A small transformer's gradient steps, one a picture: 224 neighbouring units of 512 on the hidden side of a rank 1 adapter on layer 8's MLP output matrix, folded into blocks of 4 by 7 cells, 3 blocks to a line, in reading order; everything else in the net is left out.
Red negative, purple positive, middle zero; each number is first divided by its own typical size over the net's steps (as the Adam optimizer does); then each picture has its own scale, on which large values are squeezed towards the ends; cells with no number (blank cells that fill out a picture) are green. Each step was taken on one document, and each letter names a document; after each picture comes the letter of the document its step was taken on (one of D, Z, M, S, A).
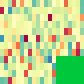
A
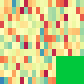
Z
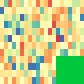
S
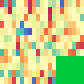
Z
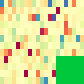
A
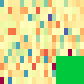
A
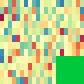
Z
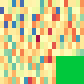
S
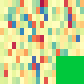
S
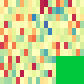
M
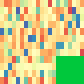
M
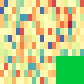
S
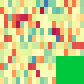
S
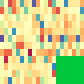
A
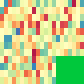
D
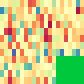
Z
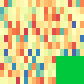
D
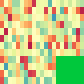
Z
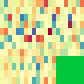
S
